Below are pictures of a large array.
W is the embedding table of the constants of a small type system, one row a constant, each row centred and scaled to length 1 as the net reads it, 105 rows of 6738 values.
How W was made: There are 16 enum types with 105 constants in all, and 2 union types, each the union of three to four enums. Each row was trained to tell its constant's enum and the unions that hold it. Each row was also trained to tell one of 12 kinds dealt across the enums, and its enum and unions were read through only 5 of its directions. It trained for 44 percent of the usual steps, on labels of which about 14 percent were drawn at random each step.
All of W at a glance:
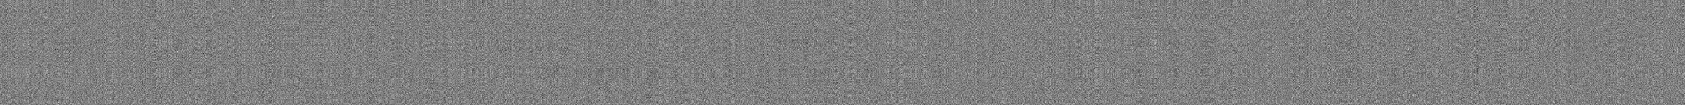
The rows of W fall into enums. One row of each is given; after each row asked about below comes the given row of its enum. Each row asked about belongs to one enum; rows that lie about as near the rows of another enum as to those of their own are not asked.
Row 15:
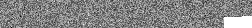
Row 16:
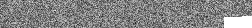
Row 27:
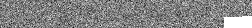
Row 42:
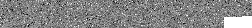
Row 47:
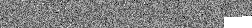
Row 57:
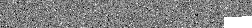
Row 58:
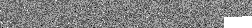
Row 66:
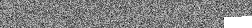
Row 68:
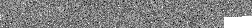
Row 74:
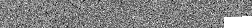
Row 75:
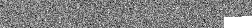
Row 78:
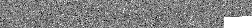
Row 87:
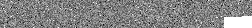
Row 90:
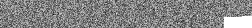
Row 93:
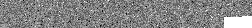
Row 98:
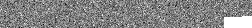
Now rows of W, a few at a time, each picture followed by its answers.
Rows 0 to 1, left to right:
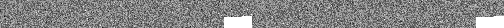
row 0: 15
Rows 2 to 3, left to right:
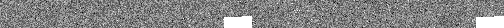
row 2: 15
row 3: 74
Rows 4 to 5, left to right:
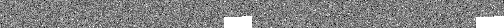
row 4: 15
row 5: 74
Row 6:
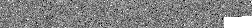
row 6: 78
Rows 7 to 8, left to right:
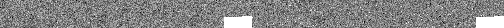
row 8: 58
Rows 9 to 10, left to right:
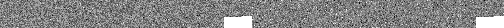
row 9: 75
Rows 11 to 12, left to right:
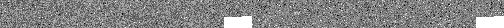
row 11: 57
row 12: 98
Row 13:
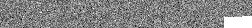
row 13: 58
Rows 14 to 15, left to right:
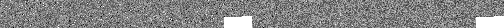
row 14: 15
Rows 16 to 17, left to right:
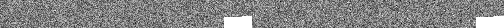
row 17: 66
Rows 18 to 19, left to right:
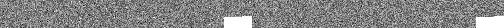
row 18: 74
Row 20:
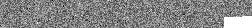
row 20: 47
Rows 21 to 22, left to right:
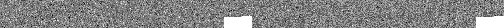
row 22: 78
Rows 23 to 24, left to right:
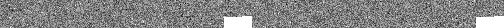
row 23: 47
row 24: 58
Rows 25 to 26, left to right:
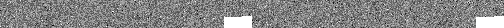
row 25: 78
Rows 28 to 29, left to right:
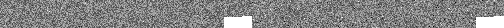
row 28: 57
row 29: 16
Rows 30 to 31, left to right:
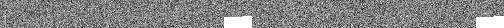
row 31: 75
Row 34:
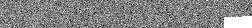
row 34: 93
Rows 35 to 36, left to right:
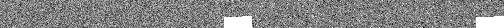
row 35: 90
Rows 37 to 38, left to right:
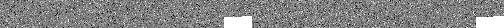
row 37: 98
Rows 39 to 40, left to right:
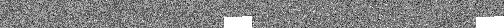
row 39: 47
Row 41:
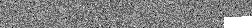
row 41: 75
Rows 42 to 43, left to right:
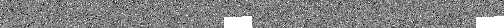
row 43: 66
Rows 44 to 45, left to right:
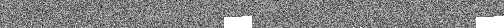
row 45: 16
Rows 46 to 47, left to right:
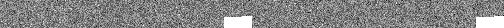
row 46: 75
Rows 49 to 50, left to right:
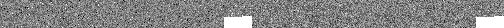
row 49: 58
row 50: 27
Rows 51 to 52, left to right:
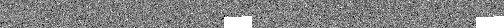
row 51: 98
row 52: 98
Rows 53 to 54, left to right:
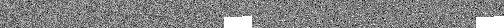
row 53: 27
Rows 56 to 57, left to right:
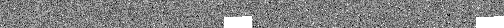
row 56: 47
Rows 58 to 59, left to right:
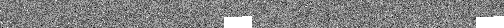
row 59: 98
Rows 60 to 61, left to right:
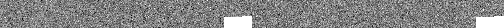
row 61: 27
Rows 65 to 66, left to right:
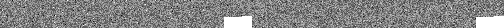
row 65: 90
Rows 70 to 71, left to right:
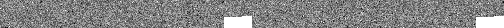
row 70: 16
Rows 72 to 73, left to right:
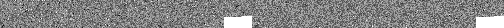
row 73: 90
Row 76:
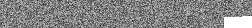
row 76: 74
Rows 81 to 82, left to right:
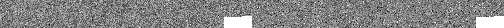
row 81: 68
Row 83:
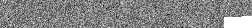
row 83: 57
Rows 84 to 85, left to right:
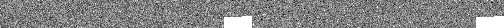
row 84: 16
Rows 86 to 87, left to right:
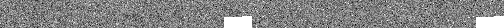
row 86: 27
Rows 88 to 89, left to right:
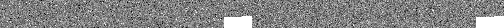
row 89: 27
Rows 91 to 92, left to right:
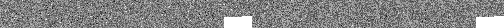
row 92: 47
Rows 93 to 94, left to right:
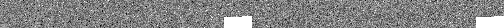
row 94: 78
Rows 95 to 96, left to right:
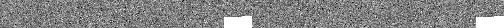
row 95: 16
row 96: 78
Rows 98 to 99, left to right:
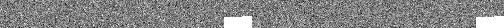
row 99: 58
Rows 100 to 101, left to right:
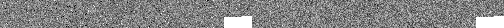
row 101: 75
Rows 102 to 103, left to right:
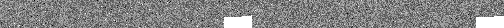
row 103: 57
